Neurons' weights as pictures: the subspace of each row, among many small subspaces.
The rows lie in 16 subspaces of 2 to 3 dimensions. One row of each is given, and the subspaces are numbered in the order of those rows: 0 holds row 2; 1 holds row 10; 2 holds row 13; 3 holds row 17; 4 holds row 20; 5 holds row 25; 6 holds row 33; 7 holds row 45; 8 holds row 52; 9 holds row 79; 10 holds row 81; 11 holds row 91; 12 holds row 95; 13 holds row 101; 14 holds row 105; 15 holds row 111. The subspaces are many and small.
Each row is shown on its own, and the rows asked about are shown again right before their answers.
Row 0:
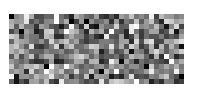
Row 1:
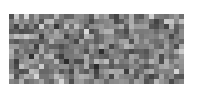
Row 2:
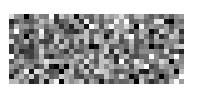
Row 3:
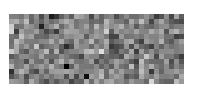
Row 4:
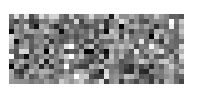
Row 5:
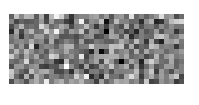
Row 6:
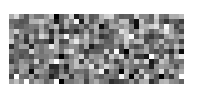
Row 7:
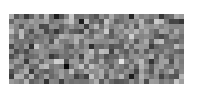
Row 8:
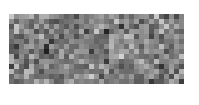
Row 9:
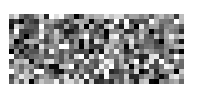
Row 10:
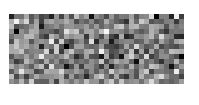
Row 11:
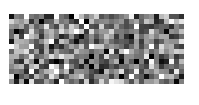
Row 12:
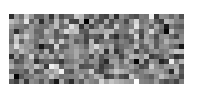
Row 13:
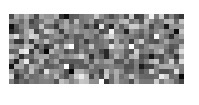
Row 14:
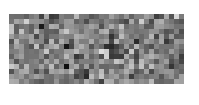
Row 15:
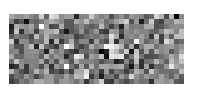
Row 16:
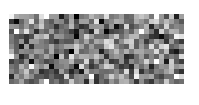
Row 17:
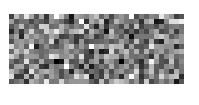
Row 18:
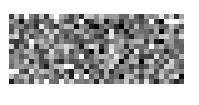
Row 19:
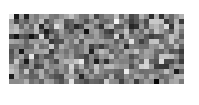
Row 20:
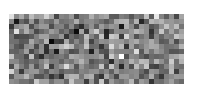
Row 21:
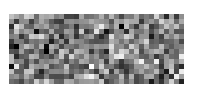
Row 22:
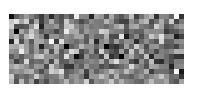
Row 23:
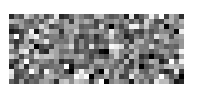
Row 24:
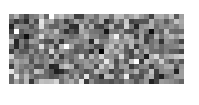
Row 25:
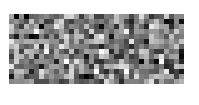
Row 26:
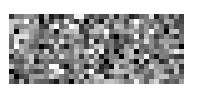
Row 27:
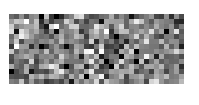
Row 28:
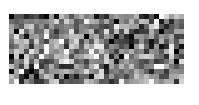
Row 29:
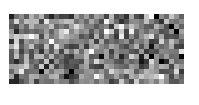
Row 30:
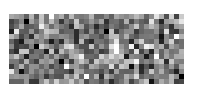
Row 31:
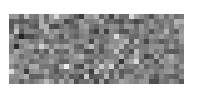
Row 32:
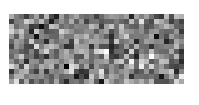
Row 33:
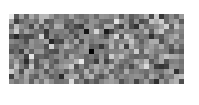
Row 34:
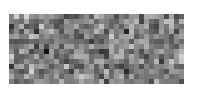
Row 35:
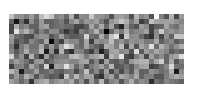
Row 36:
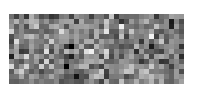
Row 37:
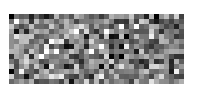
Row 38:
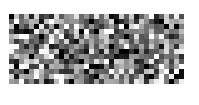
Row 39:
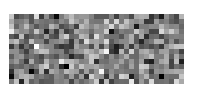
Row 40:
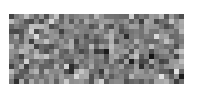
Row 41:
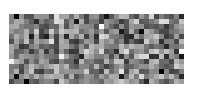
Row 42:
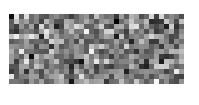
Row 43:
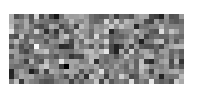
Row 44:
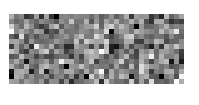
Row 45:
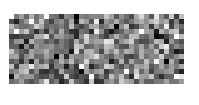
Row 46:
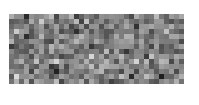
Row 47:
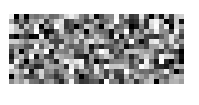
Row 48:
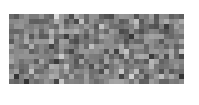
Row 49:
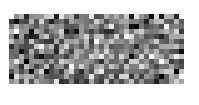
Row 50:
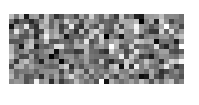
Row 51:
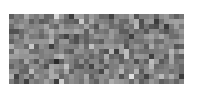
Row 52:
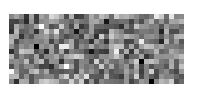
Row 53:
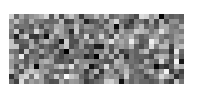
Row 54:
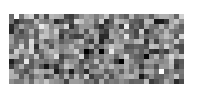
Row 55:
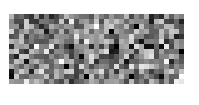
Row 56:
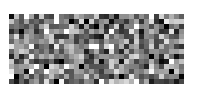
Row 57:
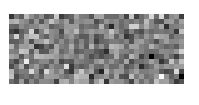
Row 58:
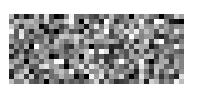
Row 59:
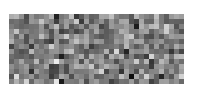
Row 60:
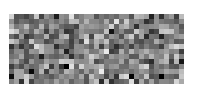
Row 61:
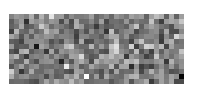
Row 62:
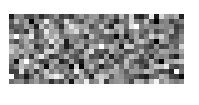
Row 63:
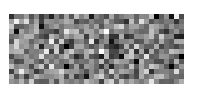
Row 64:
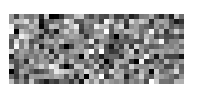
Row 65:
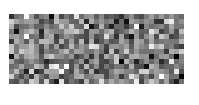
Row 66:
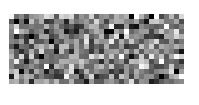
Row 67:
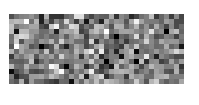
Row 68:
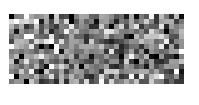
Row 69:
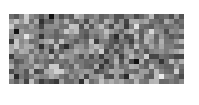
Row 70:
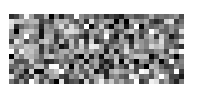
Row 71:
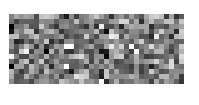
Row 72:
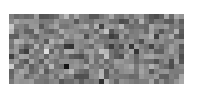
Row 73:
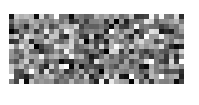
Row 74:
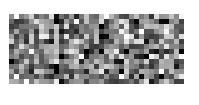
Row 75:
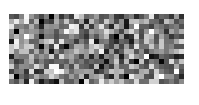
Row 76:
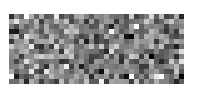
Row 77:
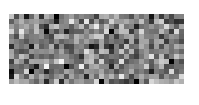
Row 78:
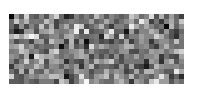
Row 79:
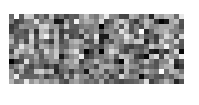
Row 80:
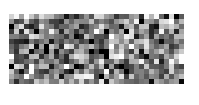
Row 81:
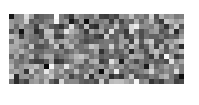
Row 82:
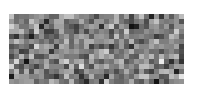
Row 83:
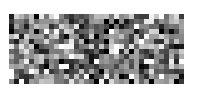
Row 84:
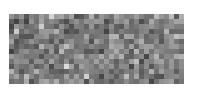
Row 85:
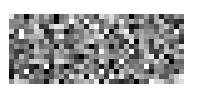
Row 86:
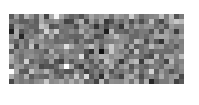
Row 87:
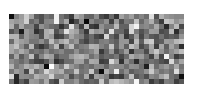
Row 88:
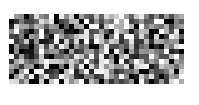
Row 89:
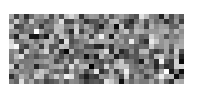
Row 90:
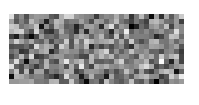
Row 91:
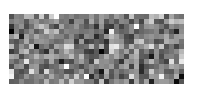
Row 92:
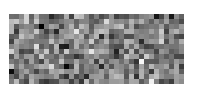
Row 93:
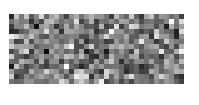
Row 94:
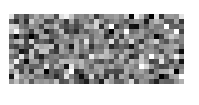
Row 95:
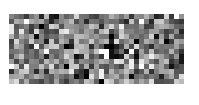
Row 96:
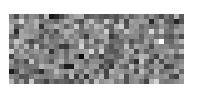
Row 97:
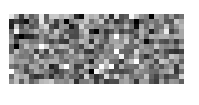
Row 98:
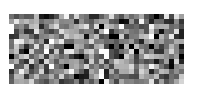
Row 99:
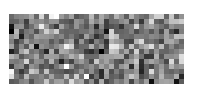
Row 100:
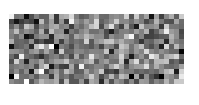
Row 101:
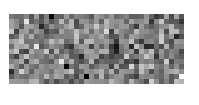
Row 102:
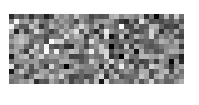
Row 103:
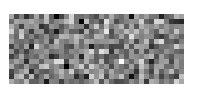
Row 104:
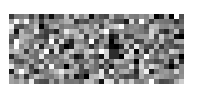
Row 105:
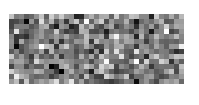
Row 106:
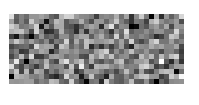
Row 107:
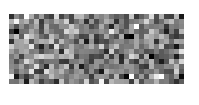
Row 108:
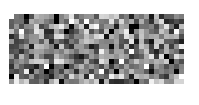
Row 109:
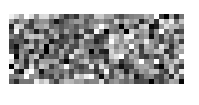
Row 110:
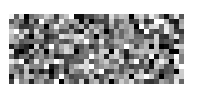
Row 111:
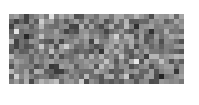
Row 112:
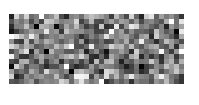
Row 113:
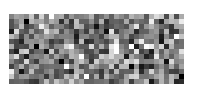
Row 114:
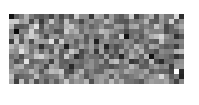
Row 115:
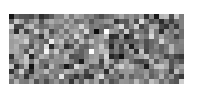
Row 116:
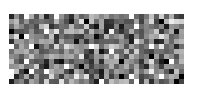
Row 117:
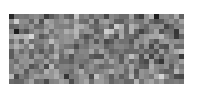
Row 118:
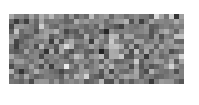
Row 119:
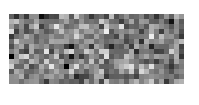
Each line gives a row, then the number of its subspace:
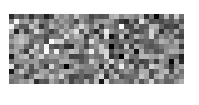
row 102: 4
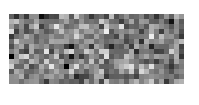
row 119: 7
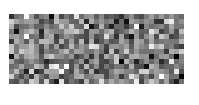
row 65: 0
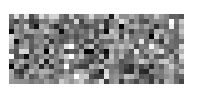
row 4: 7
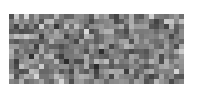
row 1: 5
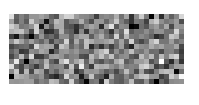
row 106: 4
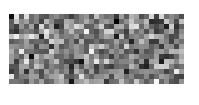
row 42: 6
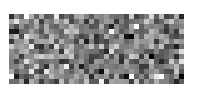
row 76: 11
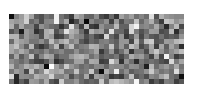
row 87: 10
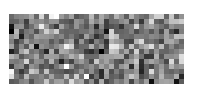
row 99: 11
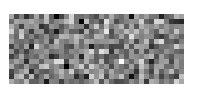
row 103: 3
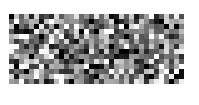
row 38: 5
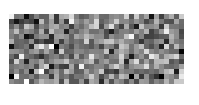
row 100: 13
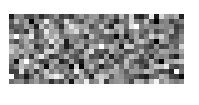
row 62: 4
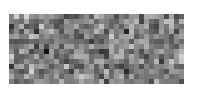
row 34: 6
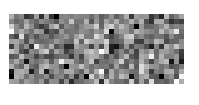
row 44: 11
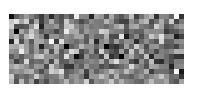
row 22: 12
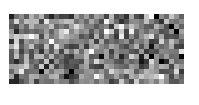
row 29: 7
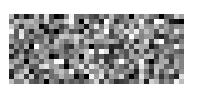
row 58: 3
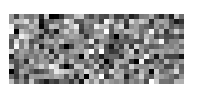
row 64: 15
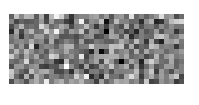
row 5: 3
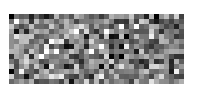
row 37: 4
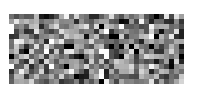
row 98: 2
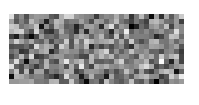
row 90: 4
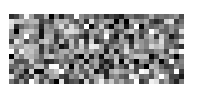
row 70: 0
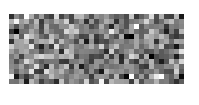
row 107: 11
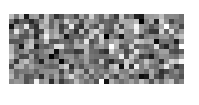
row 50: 4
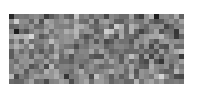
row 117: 7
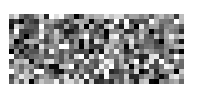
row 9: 0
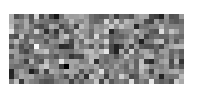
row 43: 8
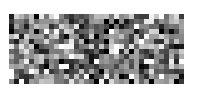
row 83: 8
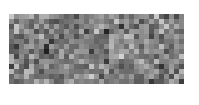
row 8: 5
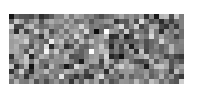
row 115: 6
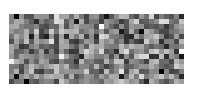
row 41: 9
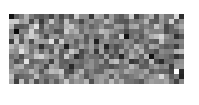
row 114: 12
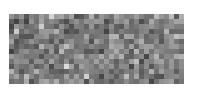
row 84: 11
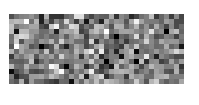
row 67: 14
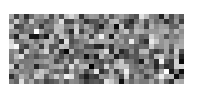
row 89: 5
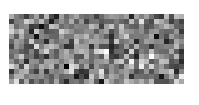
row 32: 12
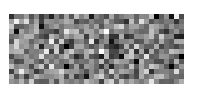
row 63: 1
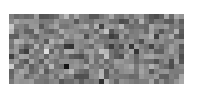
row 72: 2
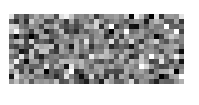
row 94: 2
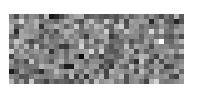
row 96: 0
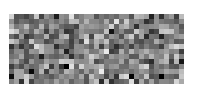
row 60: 8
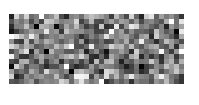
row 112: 7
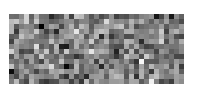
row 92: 8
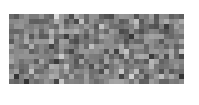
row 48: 9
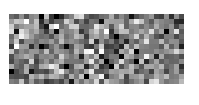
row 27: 14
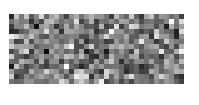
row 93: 7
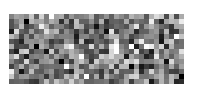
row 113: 13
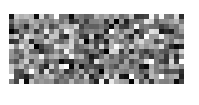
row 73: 8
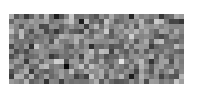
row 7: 3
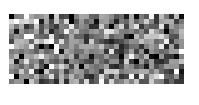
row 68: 13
